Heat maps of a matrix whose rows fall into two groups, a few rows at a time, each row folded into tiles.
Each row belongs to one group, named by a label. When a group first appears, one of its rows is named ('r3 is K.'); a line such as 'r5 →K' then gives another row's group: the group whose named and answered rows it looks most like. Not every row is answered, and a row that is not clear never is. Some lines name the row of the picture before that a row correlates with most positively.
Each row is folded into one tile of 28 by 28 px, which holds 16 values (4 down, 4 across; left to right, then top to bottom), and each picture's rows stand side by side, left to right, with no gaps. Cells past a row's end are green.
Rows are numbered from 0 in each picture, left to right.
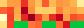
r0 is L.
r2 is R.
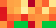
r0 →R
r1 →R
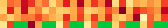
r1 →R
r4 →L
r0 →L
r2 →L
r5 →L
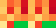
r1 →L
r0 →L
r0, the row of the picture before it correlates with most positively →0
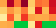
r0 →L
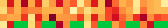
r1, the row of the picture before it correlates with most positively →0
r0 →L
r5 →R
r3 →L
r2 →R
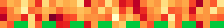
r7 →R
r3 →R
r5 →R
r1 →L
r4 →L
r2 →R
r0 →R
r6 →L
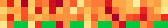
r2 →R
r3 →L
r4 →R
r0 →L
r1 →L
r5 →R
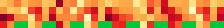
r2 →R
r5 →L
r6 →R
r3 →L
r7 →L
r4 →R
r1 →L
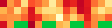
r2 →L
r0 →R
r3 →R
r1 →R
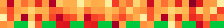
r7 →R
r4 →R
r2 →R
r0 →L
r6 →L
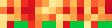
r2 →L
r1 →R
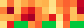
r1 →R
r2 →L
